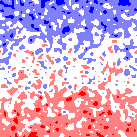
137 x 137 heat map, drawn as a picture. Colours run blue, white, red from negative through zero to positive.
The texture is blotchy. No row or column stands out. The field climbs toward the bottom.
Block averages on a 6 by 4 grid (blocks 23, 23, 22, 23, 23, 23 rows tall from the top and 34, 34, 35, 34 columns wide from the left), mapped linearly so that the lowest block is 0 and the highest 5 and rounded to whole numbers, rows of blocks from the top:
0000
1111
2222
3333
4454
5555
